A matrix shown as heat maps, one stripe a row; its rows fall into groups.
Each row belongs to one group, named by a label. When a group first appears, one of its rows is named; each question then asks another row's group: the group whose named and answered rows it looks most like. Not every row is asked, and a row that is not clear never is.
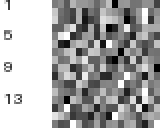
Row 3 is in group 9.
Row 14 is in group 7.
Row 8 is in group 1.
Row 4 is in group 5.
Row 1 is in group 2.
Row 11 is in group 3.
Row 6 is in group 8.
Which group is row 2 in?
9
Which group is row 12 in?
9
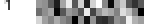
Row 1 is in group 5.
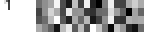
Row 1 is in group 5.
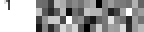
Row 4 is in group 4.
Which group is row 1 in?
2
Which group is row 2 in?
9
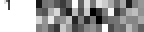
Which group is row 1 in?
7
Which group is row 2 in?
5
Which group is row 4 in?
3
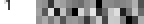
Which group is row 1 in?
2
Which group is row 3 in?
4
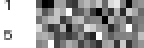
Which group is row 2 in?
1
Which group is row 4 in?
9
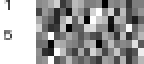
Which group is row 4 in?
9
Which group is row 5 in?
7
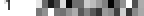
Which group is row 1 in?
9
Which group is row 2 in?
7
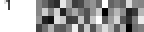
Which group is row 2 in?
4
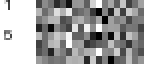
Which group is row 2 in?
1
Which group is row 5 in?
1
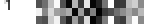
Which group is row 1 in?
5
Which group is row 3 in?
5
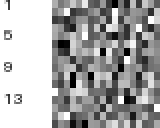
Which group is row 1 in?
1
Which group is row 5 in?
1
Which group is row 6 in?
8
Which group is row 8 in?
4
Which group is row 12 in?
1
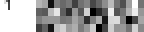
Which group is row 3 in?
4
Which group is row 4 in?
2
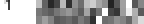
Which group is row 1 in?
9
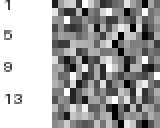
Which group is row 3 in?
7
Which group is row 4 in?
7
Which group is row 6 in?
2
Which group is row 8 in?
9
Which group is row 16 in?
4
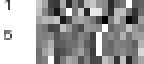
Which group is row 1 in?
9
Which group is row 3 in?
4
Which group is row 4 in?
3
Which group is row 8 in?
7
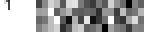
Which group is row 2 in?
7
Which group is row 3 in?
5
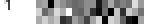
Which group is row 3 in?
4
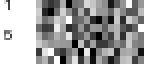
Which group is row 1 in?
9
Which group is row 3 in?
1
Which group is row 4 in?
8
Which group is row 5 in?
1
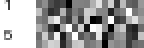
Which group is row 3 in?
5
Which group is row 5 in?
4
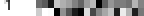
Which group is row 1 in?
2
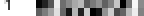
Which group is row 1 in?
8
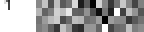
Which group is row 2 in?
1
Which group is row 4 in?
3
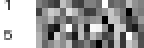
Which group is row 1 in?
3
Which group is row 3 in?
4
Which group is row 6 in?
1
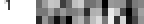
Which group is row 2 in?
4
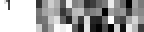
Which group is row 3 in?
5
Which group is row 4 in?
1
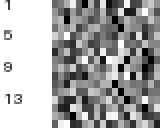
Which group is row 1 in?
5
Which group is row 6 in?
3
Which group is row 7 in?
7
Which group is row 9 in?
4
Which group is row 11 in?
2
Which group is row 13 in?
9
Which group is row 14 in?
8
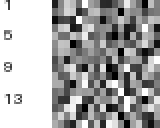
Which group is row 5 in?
1
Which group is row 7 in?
4
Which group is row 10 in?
1
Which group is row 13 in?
8
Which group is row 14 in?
5
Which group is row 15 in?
4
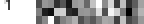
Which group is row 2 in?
8
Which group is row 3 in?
7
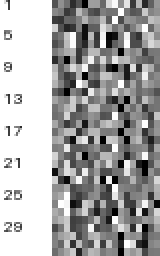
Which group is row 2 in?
3
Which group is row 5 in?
5
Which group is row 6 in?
5
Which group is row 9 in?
1
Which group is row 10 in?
9
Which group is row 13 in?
1
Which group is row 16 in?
9
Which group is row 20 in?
9
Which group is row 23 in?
8
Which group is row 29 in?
7
